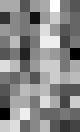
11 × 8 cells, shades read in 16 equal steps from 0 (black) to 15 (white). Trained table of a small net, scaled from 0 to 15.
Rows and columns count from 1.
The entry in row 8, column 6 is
7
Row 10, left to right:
0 11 14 8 6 6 7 6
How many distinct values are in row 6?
7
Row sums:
71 54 65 68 48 79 69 62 70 58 62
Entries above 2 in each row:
8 7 8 8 6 8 8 8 8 7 8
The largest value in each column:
13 13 14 10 14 15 10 12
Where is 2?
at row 5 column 3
